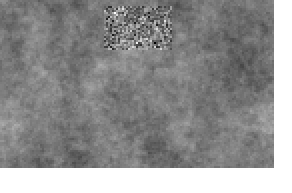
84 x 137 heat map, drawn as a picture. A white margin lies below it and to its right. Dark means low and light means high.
Grain: blotchy. Stripes: none. Roughest part: top middle. Odd patch: rougher, in the top middle.
